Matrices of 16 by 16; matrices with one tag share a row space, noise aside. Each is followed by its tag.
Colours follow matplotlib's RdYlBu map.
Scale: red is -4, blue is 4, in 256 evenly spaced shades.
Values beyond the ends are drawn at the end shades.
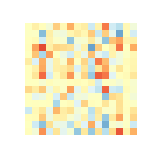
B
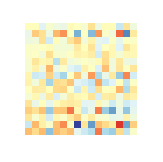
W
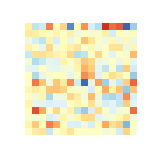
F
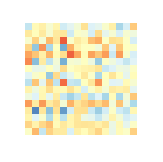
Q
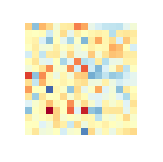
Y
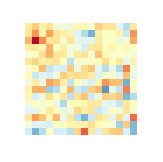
F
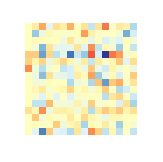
B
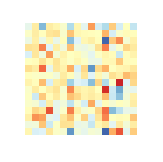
B
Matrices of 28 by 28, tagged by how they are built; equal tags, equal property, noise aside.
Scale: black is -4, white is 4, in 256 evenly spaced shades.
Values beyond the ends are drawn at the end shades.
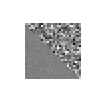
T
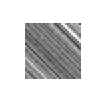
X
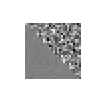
T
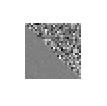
T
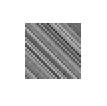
X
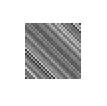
X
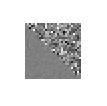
T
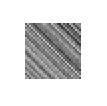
X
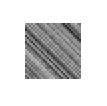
X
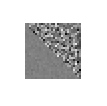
T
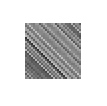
X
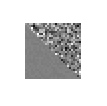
T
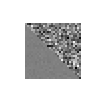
T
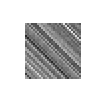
X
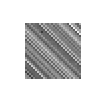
X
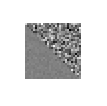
T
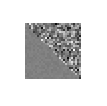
T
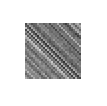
X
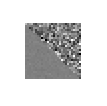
T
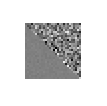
T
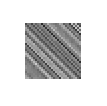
X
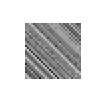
X
